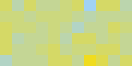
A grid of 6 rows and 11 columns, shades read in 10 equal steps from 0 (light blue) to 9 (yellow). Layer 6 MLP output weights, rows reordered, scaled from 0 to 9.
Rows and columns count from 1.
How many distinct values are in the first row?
5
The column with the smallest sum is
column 2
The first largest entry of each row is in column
1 1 1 1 1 8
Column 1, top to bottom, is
6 5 6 6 6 2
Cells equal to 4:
24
